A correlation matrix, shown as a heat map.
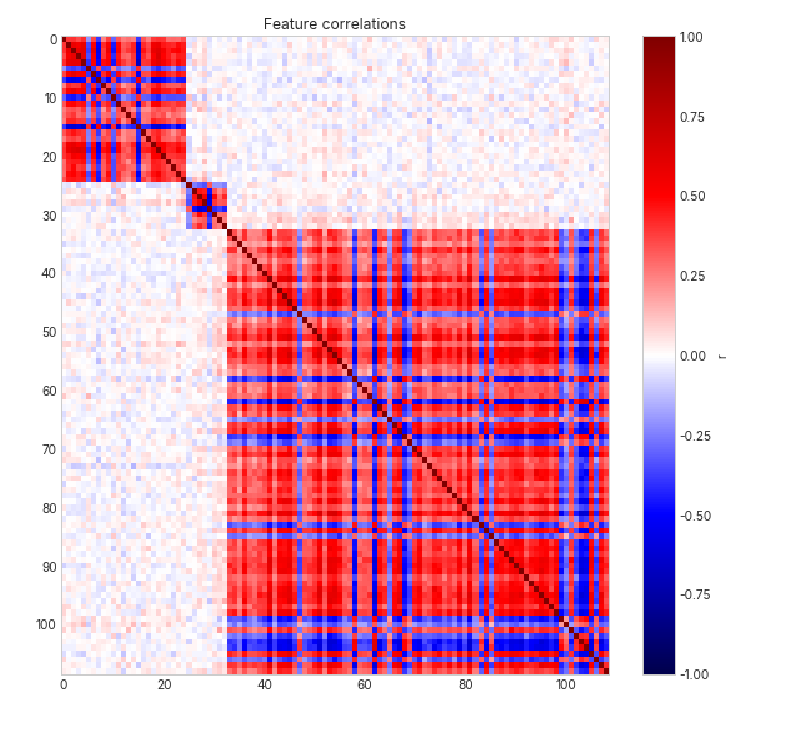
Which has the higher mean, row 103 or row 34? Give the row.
34
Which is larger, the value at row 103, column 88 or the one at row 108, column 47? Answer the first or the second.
the second
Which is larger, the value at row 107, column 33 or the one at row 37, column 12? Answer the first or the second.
the first
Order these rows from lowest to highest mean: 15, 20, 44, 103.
103, 15, 20, 44
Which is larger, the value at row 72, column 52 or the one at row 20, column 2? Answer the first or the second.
the second
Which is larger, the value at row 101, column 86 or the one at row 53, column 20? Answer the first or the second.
the first
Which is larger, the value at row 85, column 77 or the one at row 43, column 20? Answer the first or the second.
the second
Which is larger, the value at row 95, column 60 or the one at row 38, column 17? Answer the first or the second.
the first
